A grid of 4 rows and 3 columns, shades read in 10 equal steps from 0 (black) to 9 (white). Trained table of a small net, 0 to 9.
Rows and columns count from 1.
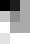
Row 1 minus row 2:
-7 -4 0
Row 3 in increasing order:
6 6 9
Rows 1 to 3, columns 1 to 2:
0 1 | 7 5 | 9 6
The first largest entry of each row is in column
3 1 1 2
